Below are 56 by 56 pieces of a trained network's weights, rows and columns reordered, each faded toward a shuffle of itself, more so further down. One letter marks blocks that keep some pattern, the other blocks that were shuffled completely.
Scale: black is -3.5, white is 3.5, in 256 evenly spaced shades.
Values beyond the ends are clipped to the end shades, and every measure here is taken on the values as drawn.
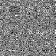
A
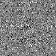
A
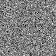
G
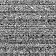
A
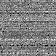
A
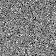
G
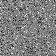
G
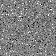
G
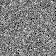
G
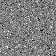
G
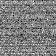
A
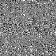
A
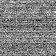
A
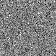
G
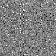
A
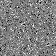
G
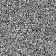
G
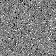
G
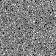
G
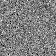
G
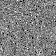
G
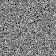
G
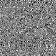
A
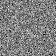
G
